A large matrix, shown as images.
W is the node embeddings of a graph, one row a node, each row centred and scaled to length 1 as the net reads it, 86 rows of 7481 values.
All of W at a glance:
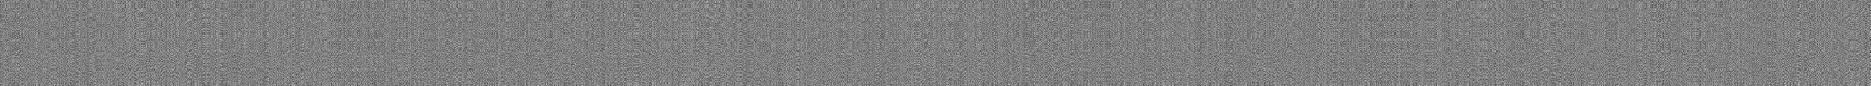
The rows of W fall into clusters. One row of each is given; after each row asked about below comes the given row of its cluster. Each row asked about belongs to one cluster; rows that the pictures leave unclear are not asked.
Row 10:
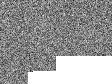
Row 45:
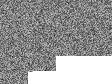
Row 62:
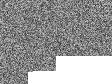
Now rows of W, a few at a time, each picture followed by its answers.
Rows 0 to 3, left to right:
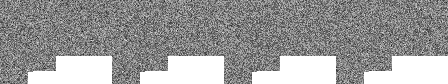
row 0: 10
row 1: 62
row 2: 62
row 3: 45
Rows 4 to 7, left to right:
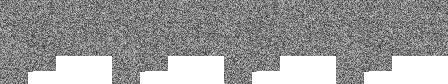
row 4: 62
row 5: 62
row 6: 62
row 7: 62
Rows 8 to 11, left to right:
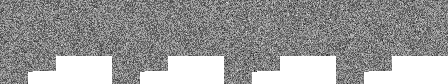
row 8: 45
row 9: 45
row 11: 45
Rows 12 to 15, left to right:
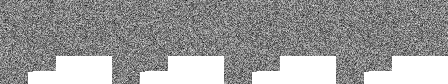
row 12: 62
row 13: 10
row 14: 62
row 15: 62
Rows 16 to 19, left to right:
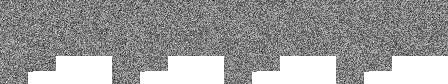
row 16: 62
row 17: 45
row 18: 45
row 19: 62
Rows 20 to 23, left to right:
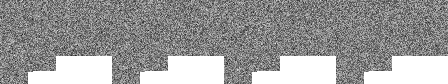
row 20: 62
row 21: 45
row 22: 10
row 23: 45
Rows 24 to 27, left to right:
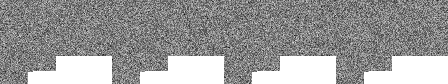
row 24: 10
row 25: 45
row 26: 10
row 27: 45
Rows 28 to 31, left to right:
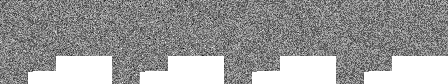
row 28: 62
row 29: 10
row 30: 45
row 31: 62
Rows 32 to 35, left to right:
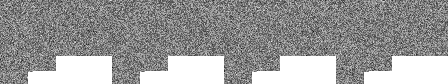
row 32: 45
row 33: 45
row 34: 45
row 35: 62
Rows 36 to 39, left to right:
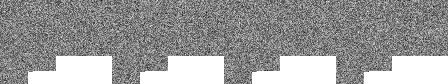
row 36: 45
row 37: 62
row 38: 45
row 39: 10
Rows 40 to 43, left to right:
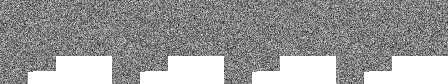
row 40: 10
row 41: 62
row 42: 45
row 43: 62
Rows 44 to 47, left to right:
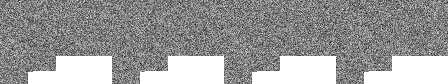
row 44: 62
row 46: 62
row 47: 45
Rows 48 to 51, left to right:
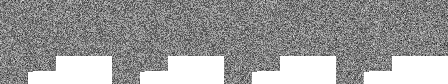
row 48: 62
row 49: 45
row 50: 10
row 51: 10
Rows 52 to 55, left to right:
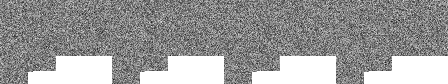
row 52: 62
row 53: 45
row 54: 45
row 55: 62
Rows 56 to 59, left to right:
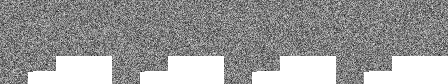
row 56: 10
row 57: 62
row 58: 45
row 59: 10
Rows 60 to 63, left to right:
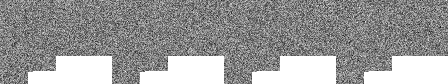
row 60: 62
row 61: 10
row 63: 45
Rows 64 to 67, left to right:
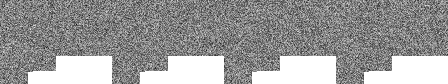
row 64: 62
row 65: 10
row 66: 45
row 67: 62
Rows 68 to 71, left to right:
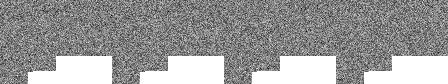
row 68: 10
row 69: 10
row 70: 10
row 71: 45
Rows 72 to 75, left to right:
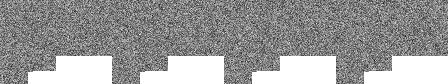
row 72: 62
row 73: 62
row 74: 45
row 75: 45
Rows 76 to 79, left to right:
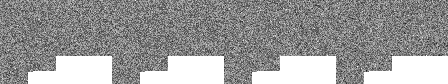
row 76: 62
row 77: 62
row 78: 45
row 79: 10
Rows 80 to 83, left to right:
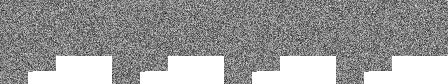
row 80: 45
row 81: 62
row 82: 45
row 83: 45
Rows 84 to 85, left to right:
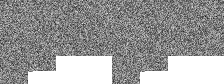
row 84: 45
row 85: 45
